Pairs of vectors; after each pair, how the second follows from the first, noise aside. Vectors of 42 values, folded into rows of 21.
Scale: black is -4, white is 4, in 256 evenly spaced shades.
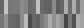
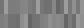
shrunk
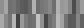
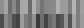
sign-scrambled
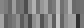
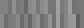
shrunk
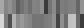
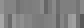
shrunk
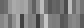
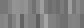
shrunk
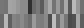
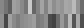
sign-scrambled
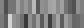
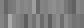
shrunk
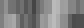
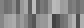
sign-scrambled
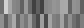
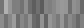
shrunk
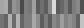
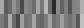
sign-scrambled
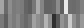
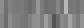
shrunk
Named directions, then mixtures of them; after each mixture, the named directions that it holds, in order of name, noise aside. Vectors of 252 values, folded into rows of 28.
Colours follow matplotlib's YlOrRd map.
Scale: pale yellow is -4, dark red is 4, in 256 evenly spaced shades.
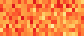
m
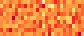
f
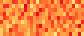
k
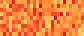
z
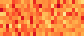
m, z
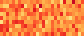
k, z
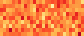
f, k, m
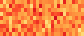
z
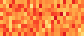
z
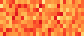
f, z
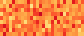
z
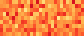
f, k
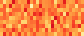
k, z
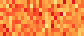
z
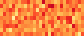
f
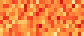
k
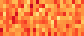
f, k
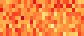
m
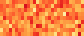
k, m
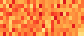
z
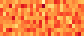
f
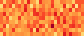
k, m, z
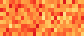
f, m, z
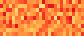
f, z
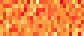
k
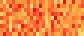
z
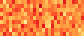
z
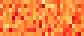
f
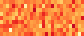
f, k, z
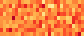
f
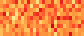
f, k, m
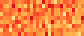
f, m, z
